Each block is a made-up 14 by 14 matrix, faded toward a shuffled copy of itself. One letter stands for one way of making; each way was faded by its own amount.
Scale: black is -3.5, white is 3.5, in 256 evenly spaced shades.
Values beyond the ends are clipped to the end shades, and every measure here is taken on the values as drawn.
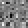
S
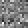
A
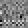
A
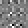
S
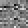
S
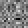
A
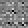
S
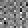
S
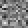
A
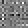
S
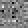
S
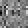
A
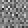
A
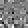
S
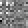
A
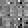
S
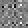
S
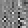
S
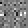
S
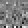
S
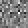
A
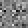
A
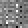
S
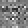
S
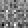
A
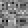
A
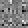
A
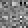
A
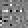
S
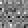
S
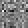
A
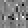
S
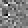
A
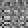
A
